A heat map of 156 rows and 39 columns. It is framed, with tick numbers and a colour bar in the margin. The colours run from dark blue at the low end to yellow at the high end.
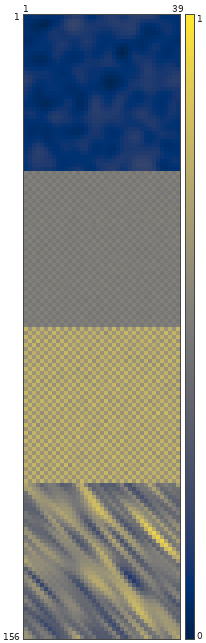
The table splits into 4 rows of 1 panel. Panel 1,1: very low, blotchy, faint in contrast. Panel 2,1: middling, checkered, faint in contrast. Panel 3,1: high, checkered. Panel 4,1: middling, slanting down to the right, strong in contrast.
